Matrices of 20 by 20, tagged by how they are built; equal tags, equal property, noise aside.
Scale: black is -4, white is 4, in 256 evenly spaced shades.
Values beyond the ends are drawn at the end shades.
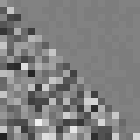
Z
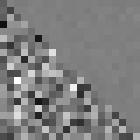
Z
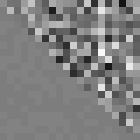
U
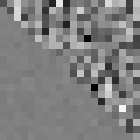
U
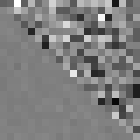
U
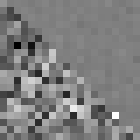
Z
